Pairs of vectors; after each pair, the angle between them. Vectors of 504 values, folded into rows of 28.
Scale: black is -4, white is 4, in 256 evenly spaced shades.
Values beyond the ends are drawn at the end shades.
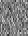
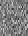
orthogonal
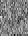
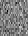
orthogonal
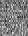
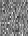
partly aligned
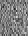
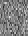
partly aligned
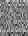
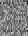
partly opposed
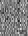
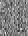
partly aligned
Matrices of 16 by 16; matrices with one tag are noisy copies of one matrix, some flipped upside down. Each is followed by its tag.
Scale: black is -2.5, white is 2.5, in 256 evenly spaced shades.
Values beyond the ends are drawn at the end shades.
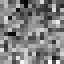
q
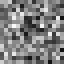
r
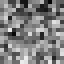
q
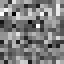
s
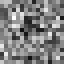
r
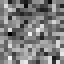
q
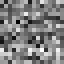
s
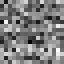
s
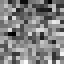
q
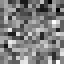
q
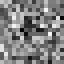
r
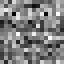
s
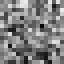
q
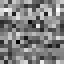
s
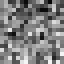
q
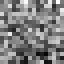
q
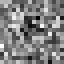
r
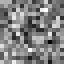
r
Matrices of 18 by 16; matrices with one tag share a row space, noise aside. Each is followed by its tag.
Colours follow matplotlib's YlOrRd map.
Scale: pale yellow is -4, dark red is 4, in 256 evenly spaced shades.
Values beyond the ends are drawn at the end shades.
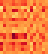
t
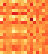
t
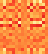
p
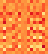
p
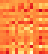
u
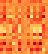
p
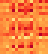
u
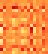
t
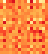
p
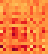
t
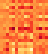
u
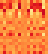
p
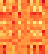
p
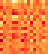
t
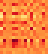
t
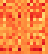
p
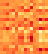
u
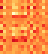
t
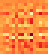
u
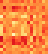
t
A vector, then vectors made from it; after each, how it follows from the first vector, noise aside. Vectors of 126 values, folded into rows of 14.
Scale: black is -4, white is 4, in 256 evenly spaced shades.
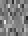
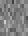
shrunk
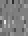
partly zeroed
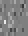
partly zeroed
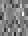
reversed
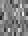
reversed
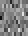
reversed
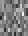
reversed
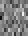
reversed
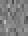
shrunk
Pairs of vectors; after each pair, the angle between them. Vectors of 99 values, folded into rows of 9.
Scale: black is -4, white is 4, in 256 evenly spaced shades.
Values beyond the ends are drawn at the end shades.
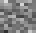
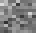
partly aligned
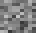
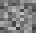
partly aligned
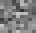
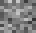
orthogonal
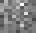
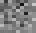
nearly opposite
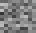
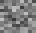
partly opposed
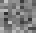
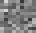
nearly parallel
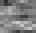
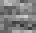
nearly opposite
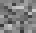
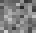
partly opposed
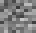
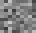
orthogonal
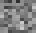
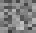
nearly parallel
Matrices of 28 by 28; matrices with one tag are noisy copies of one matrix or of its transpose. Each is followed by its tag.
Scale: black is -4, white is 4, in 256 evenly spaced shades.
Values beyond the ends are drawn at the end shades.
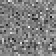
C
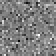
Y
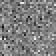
Y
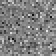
C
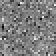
Y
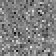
C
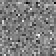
Y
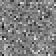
Y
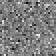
Y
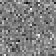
Y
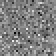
C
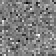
Y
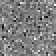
Y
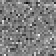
Y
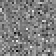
C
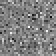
C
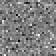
Y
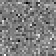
Y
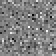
C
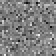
Y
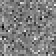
Y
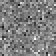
Y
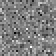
C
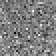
C
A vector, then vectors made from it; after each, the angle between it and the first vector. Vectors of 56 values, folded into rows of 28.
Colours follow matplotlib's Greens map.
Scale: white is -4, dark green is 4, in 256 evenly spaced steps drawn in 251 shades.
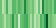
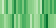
nearly parallel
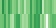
nearly opposite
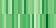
nearly parallel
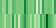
nearly parallel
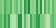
partly opposed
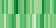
partly aligned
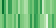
nearly opposite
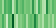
orthogonal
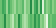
nearly opposite
